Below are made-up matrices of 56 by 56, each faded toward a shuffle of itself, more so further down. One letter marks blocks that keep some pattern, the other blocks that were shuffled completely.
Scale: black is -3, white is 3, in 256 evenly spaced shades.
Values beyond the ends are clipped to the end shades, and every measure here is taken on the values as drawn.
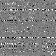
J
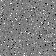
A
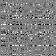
J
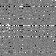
J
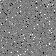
A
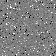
A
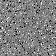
A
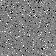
A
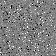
A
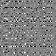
J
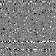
J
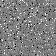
A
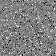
A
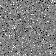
A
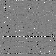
J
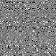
J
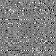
J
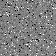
A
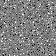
A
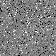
A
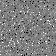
A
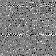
J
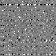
J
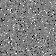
A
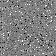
A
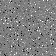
A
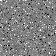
A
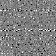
J
